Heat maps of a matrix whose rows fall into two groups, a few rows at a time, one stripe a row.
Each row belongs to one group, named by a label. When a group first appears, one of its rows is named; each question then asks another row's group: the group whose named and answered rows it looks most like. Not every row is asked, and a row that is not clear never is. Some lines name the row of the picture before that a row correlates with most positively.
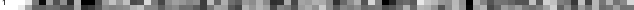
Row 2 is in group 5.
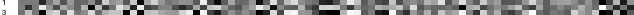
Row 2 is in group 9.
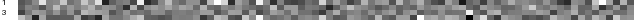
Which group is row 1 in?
9
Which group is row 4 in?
5
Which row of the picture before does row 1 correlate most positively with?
2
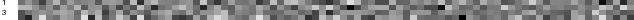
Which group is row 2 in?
9
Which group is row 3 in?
9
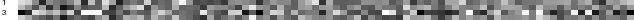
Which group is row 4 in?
5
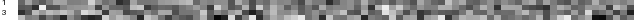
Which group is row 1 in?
9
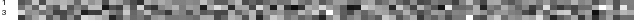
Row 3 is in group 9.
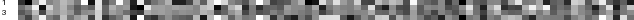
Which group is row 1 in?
9
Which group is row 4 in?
9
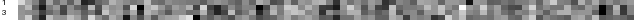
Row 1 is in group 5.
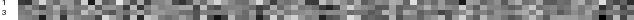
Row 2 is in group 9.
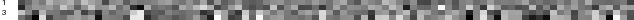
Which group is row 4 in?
5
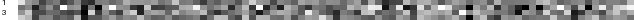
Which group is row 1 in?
5
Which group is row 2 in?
5
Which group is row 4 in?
5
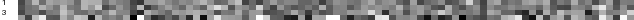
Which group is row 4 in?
9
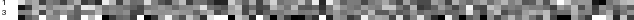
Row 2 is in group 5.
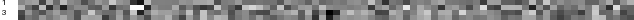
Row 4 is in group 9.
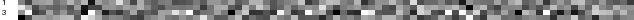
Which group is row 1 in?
9
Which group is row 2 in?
5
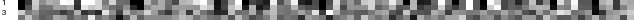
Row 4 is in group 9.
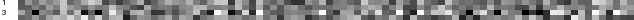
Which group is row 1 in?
9
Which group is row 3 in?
5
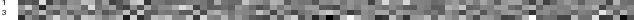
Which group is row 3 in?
9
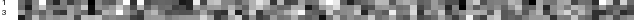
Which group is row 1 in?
9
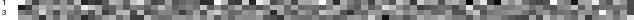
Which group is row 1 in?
5
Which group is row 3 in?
9
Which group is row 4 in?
5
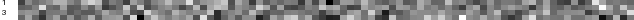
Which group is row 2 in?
9
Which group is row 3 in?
5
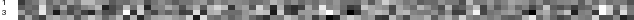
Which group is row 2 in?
9
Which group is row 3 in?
9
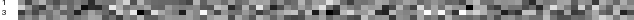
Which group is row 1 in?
9
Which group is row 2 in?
5
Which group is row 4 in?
9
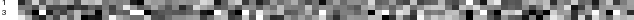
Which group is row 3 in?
5
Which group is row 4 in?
5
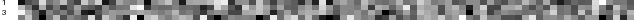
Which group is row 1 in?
9
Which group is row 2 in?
5
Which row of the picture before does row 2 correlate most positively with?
3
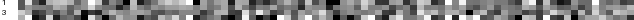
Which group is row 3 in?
5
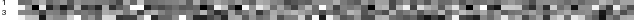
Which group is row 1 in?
9
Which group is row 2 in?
5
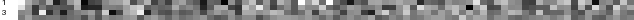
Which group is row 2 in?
5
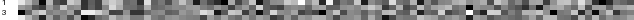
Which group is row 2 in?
5
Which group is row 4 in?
5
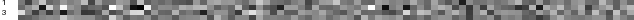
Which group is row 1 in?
9
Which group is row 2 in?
5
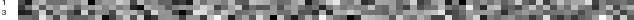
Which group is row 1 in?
9
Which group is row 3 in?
9
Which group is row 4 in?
9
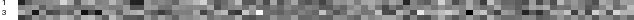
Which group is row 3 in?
5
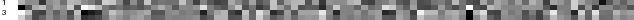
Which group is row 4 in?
5
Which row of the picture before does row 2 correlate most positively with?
4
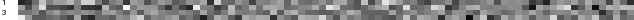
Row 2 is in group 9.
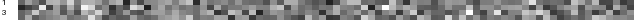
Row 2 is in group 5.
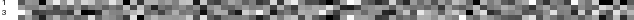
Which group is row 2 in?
9
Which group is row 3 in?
5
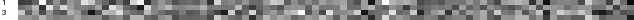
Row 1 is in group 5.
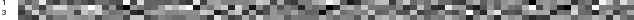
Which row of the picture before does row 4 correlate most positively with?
1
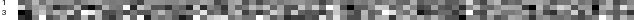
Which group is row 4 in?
9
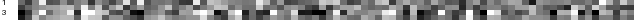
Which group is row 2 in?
9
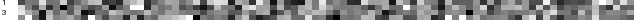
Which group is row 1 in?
9
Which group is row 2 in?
5
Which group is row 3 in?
5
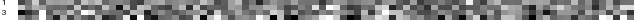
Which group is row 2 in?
9
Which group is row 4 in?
9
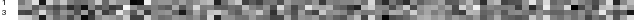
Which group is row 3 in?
9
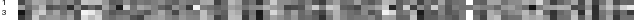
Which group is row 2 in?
9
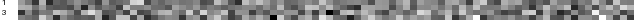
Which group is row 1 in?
5
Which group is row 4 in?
9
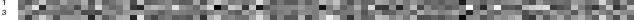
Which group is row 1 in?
9
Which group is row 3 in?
5
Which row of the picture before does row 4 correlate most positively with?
4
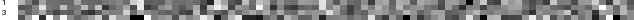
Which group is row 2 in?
9
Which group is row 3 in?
9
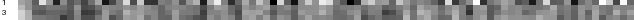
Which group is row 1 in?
9
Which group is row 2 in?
5
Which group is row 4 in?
5
